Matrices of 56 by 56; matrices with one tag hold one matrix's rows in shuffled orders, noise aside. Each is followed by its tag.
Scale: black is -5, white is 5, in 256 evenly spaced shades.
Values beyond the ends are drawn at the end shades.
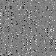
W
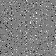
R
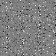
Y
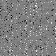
R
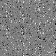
Y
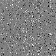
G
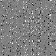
G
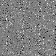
Y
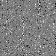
Y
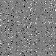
W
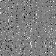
W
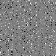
W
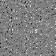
R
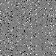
W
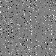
W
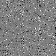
Y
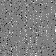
R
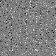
R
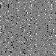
W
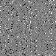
W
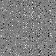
G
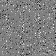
Y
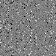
W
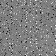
R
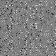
R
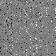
R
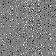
G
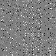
G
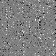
Y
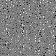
Y
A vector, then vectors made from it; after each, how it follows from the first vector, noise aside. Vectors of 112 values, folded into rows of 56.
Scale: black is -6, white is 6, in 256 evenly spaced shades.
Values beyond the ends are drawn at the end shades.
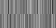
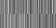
sign-scrambled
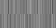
shrunk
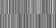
sign-scrambled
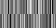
scaled up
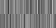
sign-scrambled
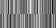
scaled up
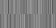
shrunk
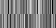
scaled up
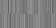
shrunk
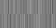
shrunk
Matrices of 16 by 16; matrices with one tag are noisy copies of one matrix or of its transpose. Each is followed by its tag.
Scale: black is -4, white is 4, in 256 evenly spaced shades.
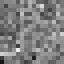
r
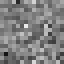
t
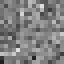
r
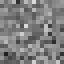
t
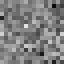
t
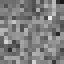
r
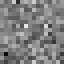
t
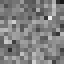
r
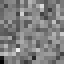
r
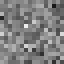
t
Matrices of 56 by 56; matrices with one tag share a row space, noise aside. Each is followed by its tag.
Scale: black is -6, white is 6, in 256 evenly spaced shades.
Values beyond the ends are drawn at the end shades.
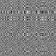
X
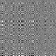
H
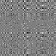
X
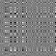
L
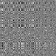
H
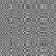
X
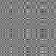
X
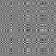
X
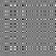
L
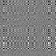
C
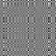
C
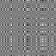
X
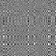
C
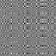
X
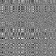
H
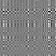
C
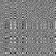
L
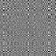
C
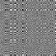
L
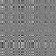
H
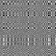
C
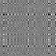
C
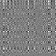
C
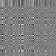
H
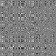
H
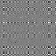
C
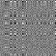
L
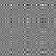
X
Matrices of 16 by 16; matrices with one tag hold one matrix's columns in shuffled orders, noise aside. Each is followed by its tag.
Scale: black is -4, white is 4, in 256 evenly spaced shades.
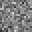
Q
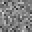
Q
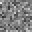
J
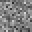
Q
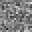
J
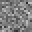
Q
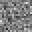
J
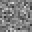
J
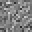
Q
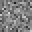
Q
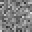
Q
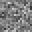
J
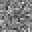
J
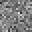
Q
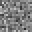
J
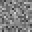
Q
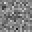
J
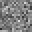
J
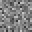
Q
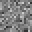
Q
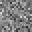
Q
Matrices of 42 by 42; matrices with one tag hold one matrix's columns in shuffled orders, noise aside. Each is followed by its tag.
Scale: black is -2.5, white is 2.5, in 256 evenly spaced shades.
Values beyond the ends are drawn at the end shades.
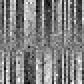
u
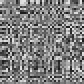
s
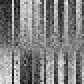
u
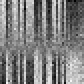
u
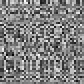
s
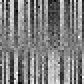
u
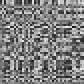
s
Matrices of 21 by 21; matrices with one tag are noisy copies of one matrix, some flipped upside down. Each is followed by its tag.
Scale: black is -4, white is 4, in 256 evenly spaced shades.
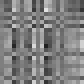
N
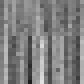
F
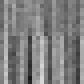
F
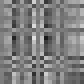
N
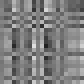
N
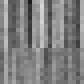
F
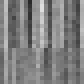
F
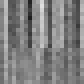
F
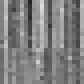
F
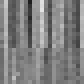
F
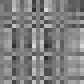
N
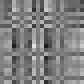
N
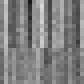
F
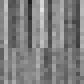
F
